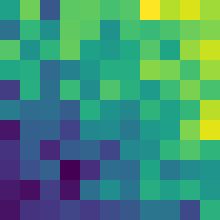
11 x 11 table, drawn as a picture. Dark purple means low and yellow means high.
The top middle is the smoothest part. There are no regular stripes. Values rise toward the top right. The halves do not mirror each other. The ninth with the lowest average is the bottom left. The top right is the ninth with the highest average.
